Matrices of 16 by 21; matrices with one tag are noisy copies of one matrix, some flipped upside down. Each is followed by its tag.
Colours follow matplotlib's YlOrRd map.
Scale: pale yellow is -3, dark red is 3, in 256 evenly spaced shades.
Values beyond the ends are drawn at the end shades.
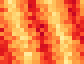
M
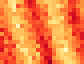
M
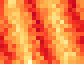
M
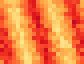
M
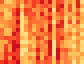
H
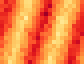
M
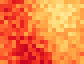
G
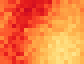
G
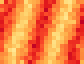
M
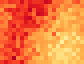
G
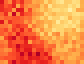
G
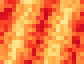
M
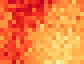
G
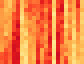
H
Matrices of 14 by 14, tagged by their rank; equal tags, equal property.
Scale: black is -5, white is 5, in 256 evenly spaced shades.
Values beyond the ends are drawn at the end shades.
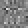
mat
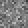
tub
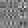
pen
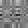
pen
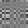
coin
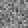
tub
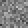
tub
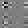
coin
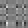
coin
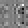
pen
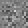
mat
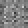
mat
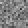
tub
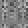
pen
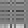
coin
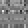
pen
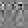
pen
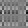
coin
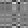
coin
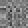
mat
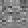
mat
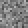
tub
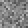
tub
